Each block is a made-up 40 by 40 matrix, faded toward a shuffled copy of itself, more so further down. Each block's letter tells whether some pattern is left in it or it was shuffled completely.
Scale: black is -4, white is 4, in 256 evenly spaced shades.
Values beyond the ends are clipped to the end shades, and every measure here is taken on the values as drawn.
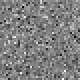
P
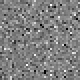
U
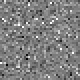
U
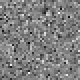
P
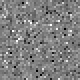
P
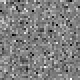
U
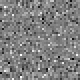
U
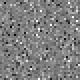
P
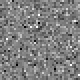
P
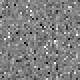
U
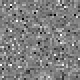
U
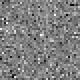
P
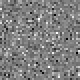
U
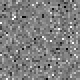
P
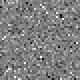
P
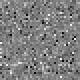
U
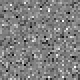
P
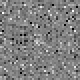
U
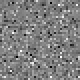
U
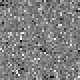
P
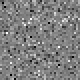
U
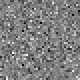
U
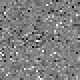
U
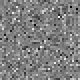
U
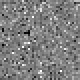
P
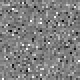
P
